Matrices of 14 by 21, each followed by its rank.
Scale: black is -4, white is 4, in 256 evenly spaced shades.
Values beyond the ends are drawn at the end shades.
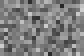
full rank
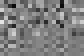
three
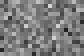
full rank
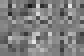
three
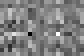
three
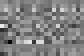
three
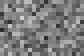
full rank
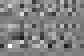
three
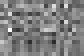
three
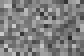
full rank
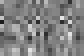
three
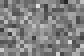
full rank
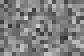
full rank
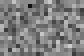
full rank
